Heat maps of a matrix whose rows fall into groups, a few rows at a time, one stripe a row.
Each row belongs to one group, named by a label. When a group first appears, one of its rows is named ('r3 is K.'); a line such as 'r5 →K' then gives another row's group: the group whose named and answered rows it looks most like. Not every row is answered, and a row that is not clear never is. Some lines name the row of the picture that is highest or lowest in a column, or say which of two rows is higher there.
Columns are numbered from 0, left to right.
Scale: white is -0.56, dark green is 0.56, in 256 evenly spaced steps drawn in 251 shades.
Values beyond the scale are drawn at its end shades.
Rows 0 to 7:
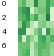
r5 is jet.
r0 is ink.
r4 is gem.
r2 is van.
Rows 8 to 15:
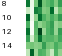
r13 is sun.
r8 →sun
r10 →sun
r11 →jet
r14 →ink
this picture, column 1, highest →15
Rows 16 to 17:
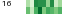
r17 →sun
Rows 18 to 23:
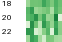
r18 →ink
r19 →gem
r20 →van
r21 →ink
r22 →gem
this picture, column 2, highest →20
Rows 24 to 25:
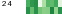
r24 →van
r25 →jet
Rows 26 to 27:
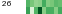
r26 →ink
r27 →sun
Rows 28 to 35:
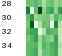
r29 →sun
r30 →gem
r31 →gem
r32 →van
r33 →van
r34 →van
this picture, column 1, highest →31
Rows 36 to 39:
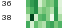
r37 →van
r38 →gem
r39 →jet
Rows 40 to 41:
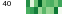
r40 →sun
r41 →van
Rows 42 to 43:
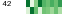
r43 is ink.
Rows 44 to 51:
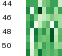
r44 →van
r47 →gem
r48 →jet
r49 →jet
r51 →sun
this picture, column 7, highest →47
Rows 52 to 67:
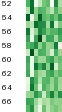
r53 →gem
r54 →sun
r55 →jet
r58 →van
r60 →jet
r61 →jet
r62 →jet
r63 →ink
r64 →ink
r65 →jet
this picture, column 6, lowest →52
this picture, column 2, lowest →52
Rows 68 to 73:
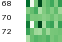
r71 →sun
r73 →ink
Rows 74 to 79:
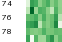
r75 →gem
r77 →van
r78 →ink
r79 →jet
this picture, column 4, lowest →79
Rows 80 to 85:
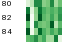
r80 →jet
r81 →sun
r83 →jet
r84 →sun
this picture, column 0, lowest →80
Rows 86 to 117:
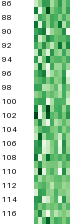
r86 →jet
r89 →jet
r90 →van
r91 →sun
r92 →jet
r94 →sun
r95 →ink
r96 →van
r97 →van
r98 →gem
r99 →van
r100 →van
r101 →sun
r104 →jet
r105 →gem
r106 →gem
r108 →sun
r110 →gem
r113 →ink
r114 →gem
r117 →sun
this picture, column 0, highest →102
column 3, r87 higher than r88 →Yes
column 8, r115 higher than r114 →Yes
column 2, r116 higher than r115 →No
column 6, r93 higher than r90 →No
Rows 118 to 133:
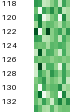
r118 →gem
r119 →jet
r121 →gem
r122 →sun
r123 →gem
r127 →gem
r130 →jet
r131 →gem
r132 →jet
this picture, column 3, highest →122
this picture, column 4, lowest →132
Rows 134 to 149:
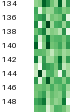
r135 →jet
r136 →van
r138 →van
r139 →sun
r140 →sun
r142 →jet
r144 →gem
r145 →sun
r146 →van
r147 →van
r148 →van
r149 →van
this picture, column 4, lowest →141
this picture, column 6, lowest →144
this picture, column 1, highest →144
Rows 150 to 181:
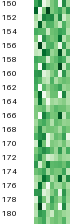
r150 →gem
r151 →sun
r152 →jet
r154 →van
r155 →jet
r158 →van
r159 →jet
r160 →gem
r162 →jet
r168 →gem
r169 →van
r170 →ink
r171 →jet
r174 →van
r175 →jet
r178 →ink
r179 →gem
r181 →van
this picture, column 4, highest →152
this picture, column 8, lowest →169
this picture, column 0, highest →151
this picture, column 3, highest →151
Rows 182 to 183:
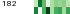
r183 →sun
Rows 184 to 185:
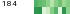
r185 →gem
